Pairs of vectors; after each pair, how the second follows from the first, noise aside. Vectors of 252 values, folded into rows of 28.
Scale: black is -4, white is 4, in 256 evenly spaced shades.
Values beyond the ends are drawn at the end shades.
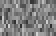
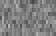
shrunk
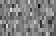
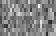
sign-scrambled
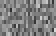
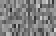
copied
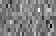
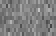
shrunk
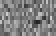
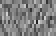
sign-scrambled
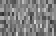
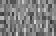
copied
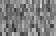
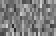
sign-scrambled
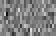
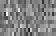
sign-scrambled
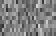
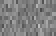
shrunk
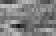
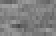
shrunk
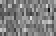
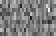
sign-scrambled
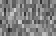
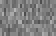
shrunk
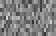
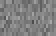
shrunk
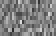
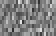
copied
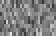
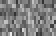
sign-scrambled
